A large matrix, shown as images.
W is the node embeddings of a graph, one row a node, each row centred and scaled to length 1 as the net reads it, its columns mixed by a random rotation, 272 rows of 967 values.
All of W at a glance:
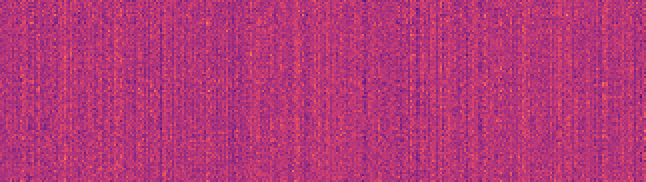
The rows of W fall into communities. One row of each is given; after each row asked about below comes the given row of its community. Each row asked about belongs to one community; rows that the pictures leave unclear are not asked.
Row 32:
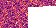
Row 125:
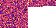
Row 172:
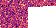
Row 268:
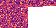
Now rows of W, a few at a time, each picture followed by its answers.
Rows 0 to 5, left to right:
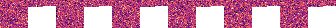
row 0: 172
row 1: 32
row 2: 32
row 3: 268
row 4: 268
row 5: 172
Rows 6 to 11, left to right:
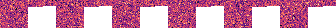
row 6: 172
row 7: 268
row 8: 32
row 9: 268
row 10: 268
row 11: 125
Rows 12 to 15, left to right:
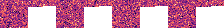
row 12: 32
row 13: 32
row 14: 125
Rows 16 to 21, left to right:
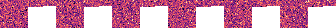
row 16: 125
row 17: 172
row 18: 32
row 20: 32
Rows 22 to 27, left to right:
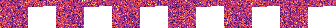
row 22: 125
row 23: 125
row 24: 125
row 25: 32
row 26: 125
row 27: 32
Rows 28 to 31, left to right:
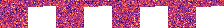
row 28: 172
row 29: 268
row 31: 268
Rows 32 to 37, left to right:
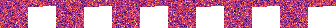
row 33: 32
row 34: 32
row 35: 32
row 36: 268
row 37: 32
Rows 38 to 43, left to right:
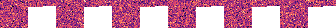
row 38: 268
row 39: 172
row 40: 268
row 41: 125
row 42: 125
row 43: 125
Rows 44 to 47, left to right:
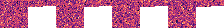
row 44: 268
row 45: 172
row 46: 32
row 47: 32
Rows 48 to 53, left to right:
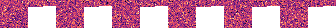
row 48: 125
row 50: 32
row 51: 172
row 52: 268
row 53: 172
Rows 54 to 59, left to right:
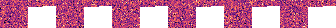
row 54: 32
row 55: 125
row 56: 172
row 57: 125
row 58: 125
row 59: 268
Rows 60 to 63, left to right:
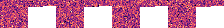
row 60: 268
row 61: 32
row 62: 125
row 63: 268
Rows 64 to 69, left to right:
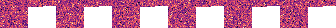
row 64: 32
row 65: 268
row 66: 32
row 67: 268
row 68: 32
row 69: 268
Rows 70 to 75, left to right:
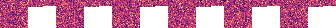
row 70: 172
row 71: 125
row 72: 125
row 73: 172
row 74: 268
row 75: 32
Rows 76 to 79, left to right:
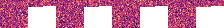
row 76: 172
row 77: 32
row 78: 125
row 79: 268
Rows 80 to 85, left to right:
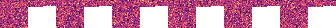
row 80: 172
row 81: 125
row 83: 268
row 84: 172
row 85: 172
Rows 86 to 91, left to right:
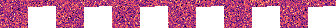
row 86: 268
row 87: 125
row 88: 172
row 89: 172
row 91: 125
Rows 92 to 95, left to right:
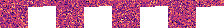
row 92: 172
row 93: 268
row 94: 125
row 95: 32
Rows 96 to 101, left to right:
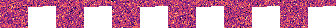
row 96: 172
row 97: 125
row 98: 268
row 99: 125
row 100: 172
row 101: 268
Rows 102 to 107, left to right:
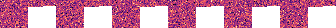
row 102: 268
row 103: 32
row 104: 268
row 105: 32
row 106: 268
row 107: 268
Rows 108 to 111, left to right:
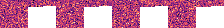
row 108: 172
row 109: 268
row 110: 32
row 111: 268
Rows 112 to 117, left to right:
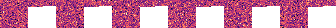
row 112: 32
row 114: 268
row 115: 268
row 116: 32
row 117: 125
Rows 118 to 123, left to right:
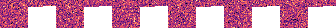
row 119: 172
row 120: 172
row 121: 172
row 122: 32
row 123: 32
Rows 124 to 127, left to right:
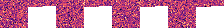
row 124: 32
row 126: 125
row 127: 32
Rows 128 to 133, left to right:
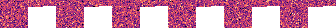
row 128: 125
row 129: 32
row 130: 125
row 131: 172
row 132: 172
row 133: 268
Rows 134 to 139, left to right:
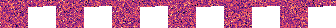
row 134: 172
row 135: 268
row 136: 268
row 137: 268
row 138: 125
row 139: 172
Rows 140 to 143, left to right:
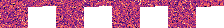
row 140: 172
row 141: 172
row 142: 125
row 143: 32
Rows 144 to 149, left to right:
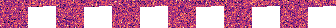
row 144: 32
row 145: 32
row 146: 268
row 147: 268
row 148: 125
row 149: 32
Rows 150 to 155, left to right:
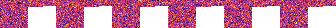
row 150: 32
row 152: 125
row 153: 172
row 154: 125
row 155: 32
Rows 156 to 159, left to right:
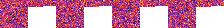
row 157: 125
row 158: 125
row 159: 32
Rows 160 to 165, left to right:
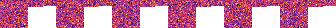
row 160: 172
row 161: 172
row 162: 268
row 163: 32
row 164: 172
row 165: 32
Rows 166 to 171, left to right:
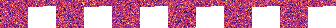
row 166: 32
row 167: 125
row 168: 32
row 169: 172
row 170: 125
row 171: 268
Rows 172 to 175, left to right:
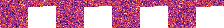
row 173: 32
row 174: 268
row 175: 172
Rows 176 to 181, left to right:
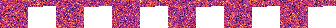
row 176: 125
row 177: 268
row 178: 125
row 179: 125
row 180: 125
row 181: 268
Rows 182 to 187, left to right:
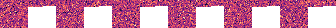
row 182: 268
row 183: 268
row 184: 125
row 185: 172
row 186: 268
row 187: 125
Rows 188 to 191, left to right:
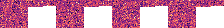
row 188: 268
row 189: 268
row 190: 172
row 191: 268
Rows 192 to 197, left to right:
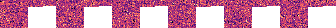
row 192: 268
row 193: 125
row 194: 268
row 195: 32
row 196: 32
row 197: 125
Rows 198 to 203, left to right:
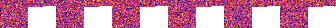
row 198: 268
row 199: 32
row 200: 172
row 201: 268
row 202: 125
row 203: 125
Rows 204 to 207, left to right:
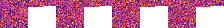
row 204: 32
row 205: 32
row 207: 172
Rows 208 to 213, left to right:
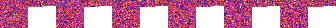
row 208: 268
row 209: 32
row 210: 172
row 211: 268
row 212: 268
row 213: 172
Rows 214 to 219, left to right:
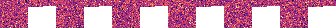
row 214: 32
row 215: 125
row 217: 172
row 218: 172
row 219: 125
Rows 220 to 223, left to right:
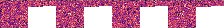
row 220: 32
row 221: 268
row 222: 172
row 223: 268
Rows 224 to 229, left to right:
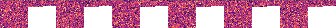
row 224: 268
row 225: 268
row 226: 125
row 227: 172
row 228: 32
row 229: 268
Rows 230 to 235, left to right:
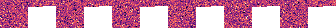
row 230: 32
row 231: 32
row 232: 172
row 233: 125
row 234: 172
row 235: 32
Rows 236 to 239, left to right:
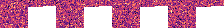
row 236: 172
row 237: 32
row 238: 172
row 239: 32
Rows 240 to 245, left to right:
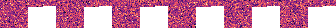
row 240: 32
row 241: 268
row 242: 125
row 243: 125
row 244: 172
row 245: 268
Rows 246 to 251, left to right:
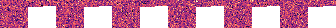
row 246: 125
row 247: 125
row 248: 268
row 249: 172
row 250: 172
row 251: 32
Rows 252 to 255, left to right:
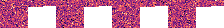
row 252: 172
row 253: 32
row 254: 268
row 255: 125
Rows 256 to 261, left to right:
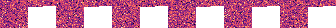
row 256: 32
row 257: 125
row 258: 268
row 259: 32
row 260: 268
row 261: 32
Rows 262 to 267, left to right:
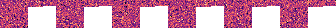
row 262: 125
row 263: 32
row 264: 268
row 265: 125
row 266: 125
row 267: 125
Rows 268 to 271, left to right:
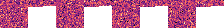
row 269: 172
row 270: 268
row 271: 32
